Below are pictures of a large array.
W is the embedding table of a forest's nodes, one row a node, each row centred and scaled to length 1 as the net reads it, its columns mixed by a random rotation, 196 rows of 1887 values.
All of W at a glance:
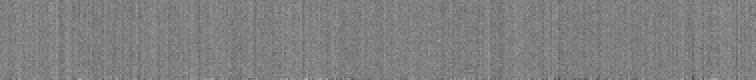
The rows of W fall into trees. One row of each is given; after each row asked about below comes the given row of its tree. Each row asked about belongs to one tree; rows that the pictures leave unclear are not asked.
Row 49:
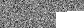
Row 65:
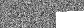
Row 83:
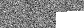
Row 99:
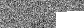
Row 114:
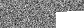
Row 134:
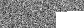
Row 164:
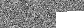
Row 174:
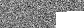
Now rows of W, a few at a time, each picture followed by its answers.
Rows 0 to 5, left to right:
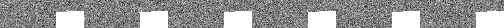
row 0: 65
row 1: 99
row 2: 83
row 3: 164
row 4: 114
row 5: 83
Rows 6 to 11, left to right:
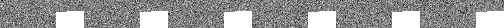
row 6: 114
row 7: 49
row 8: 83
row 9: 174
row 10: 65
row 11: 83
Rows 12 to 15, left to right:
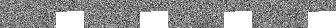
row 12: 174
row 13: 65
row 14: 99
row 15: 174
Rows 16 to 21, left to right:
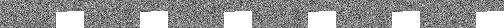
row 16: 99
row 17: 174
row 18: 83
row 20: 174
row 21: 49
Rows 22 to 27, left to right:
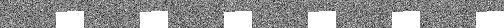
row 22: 83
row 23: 83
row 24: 134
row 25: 65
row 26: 174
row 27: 174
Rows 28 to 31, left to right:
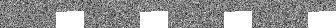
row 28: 83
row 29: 134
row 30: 65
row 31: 49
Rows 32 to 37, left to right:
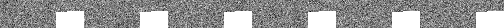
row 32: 134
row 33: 99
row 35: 174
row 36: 164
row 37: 83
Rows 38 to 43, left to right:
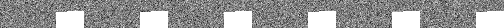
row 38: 83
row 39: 174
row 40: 83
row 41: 164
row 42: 65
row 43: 164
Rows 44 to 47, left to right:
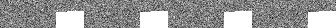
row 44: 83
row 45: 174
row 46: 83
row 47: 174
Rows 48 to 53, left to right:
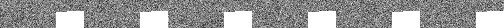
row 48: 114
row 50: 99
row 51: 164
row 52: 83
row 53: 65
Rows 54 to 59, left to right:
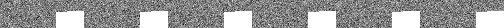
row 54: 164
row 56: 114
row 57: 65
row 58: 114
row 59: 49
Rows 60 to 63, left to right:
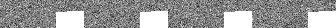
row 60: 114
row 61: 83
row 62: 114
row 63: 99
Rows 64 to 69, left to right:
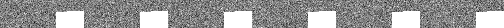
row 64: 65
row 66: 134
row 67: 99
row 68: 174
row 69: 174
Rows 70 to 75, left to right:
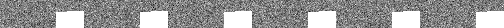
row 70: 99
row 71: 174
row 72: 83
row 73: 174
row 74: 99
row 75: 49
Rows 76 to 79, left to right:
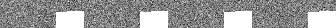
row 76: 174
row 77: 65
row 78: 164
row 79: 83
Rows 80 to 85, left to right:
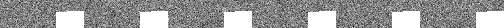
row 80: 65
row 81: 134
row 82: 99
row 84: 134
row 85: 99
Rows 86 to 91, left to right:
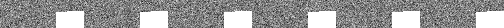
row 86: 114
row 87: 174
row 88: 65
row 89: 134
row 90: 65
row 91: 114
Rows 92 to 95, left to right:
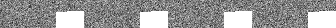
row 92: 114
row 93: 174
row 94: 49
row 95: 164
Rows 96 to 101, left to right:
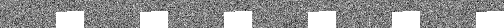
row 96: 114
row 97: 99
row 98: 65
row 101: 174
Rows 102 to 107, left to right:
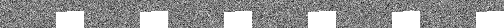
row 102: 99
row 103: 49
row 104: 164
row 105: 65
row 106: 83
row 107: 174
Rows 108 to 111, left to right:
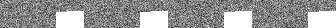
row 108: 65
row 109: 174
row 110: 49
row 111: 99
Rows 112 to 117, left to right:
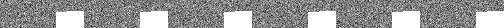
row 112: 65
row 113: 49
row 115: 83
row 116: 134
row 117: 65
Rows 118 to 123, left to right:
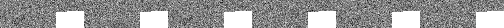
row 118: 114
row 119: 99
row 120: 114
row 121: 174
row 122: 114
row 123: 49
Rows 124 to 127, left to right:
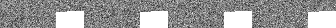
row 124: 114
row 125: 174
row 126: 65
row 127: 49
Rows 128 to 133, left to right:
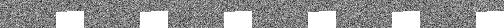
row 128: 65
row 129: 83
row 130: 114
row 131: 164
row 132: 114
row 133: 134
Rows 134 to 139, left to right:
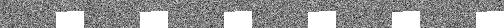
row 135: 134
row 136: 65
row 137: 114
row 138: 174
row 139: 99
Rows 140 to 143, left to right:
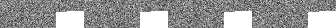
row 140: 114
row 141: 99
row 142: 83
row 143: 83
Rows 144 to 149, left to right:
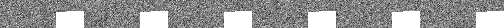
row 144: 174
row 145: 114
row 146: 114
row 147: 164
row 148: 83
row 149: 99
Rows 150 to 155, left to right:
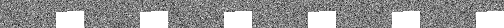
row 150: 164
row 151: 99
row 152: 134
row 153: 65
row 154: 83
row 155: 83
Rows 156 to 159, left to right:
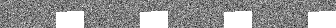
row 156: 49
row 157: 114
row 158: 114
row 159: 65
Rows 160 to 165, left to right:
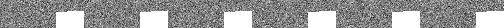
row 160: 83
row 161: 65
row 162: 49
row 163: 164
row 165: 174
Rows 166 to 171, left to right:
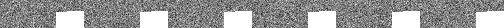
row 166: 174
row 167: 99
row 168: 49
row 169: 134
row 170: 174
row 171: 114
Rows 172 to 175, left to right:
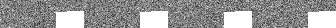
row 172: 99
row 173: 134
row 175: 114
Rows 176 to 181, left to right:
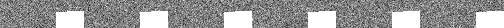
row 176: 99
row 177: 83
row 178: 114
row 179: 99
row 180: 49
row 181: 174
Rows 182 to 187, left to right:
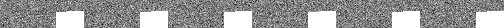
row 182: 174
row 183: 49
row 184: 65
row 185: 65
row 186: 99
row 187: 83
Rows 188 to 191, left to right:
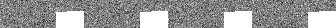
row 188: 99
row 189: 83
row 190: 99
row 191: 99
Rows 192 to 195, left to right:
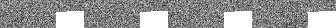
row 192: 114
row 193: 114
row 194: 114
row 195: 99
